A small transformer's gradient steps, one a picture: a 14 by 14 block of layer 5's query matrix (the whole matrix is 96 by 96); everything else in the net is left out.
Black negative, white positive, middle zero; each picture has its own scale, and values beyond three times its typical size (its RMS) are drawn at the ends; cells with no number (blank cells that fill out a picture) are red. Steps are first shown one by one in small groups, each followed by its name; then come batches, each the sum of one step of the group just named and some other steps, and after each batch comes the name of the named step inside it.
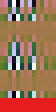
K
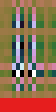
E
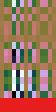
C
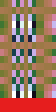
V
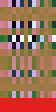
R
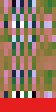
R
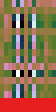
E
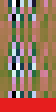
K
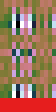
V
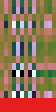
E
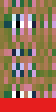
E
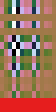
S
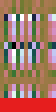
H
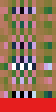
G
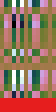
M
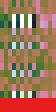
H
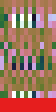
H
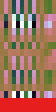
H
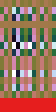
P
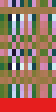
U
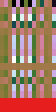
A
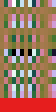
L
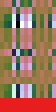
P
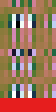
U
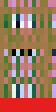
L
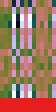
A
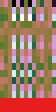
A
